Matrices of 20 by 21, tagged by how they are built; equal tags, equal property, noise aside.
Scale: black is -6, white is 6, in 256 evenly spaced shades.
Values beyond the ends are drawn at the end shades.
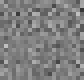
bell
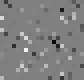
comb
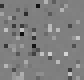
comb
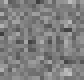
bell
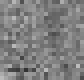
bell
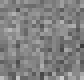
bell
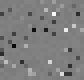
comb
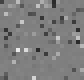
comb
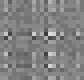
bell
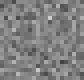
bell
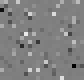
comb
